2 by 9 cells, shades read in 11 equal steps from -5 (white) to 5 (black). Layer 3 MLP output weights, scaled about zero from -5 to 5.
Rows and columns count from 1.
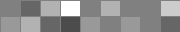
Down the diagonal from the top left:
0 -2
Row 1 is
0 1 -2 -5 0 -2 0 0 -3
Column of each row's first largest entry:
2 4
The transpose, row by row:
0 -1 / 1 -2 / -2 1 / -5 2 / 0 -1 / -2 0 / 0 -1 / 0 0 / -3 1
